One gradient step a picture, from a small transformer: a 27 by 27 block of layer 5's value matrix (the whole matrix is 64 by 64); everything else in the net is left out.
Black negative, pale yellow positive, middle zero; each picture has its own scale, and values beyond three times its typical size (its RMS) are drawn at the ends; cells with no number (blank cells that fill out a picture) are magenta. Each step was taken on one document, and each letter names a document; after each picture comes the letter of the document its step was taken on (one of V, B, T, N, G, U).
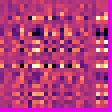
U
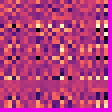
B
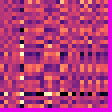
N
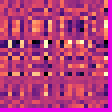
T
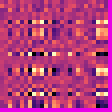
U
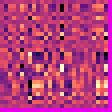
U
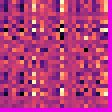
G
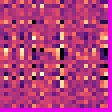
G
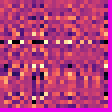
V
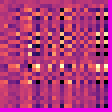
U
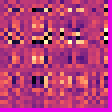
T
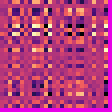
T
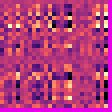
B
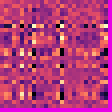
G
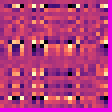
V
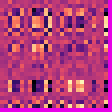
T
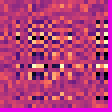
U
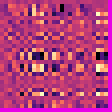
U
